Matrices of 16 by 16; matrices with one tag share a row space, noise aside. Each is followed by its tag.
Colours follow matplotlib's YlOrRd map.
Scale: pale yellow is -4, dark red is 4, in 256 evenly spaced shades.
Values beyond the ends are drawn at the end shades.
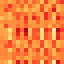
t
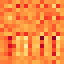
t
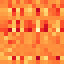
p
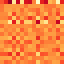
p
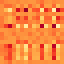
t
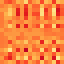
t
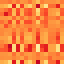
p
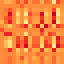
t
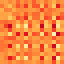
t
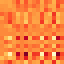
t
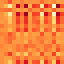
t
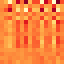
t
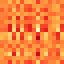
p
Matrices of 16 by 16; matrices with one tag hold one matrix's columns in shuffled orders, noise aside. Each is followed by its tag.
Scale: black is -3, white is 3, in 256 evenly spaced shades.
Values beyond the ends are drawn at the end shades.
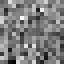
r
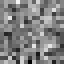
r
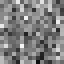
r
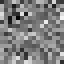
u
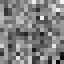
r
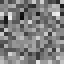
u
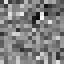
u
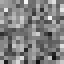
r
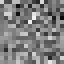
u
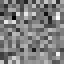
u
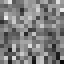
r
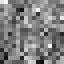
r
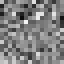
u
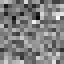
u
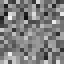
u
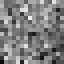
r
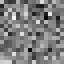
u
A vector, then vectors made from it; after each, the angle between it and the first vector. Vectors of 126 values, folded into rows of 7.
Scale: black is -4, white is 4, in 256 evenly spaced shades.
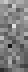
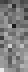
nearly opposite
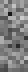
partly aligned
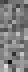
partly opposed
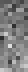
nearly opposite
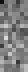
partly opposed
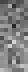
nearly opposite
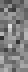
partly opposed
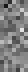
orthogonal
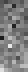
nearly opposite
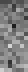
nearly opposite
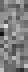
orthogonal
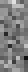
partly aligned
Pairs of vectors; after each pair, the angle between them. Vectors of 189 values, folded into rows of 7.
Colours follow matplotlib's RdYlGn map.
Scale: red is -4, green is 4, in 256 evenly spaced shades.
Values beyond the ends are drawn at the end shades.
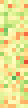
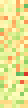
partly opposed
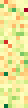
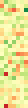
nearly opposite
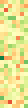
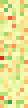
nearly opposite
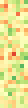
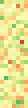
orthogonal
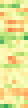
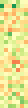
partly aligned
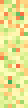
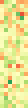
nearly parallel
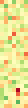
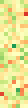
partly opposed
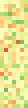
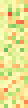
nearly opposite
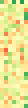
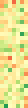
partly opposed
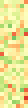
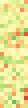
nearly parallel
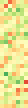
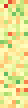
nearly parallel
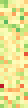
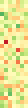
orthogonal
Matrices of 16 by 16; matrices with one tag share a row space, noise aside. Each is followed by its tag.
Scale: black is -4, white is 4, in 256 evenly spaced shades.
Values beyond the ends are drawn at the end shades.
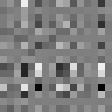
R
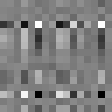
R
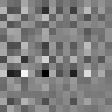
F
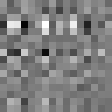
F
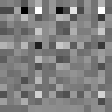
R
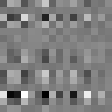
F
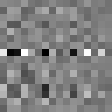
F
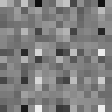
R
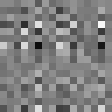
R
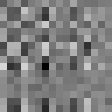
F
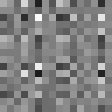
R
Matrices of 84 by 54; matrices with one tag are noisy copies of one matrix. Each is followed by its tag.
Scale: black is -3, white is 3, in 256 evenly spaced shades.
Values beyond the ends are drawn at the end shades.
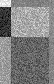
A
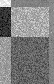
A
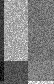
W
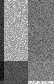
W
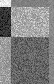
A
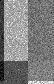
W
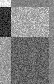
A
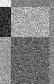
A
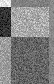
A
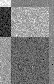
A
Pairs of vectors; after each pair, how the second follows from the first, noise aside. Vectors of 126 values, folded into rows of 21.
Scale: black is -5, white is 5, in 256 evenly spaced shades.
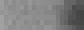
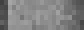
wrapped around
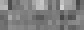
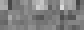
copied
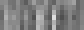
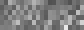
shuffled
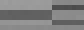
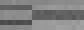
reversed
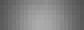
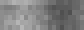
wrapped around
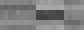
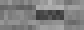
copied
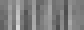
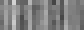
wrapped around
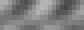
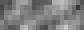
wrapped around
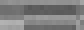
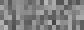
shuffled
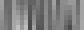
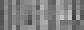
wrapped around
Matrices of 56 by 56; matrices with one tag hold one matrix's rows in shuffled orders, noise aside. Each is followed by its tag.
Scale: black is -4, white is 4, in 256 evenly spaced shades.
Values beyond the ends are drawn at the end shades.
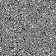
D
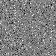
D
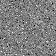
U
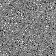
U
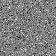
U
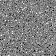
U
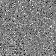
D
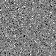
D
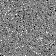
U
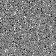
D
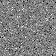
U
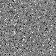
D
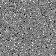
D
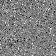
D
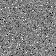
U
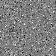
D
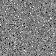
D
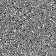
D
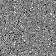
D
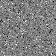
U
